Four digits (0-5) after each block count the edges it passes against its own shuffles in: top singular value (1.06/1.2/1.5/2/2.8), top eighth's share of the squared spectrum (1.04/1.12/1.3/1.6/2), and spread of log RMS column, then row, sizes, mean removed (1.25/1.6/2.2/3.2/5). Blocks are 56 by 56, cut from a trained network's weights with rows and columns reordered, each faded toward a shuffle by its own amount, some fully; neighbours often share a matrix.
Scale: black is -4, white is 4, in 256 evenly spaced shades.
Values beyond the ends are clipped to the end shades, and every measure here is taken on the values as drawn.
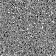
0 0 0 0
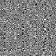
3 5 2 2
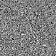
3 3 1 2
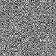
3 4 2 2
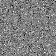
0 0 0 0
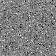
0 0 0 0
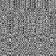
4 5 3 1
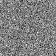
0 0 0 0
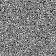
0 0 0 0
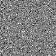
2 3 1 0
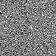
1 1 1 0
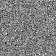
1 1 0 0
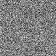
3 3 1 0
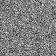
0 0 0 0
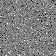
0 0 0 0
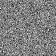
0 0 0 0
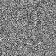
2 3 0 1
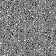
1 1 0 0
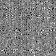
2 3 0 2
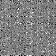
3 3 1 2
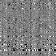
3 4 1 3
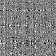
3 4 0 3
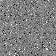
0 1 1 0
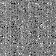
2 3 0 2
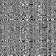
3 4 1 3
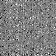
2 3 0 2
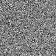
0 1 0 0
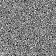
1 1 0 0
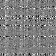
3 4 0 3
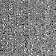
2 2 0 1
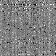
3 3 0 2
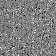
1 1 0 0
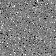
0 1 0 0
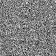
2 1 0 0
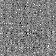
2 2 0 1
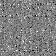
2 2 0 1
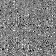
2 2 0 1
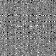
3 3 0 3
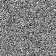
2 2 0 0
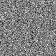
0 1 0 0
